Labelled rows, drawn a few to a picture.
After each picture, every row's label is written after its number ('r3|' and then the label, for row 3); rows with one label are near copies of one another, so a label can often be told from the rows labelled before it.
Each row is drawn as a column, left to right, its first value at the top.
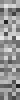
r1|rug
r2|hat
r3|rug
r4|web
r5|rug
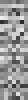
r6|hat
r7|hat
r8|web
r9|rug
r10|web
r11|hat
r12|rug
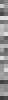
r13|web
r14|web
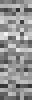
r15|rug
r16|rug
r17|web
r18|web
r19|rug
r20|hat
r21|rug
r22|rug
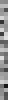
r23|hat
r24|rug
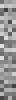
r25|web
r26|rug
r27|hat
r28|rug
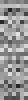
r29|hat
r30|web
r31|rug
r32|web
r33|rug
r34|hat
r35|web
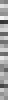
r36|hat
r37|hat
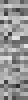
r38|hat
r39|web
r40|hat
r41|rug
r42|rug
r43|web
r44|web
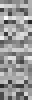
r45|rug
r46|hat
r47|web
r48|hat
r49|rug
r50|rug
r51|web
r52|hat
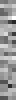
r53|web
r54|web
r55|hat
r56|hat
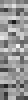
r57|rug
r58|rug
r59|hat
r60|hat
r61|web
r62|rug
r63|web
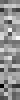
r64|rug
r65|web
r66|hat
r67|rug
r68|rug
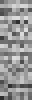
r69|web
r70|web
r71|rug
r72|hat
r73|hat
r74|rug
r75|hat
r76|rug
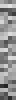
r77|rug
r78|rug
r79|web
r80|web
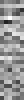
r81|web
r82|hat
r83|hat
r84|web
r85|web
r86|rug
